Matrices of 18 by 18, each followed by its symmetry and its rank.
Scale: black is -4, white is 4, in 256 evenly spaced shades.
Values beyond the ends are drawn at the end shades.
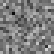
symmetric, full rank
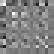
symmetric, rank three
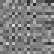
neither, rank three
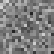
symmetric, full rank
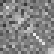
symmetric, full rank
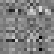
neither, rank three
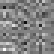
neither, rank three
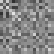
symmetric, rank three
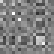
symmetric, rank three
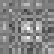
symmetric, rank three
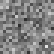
symmetric, full rank
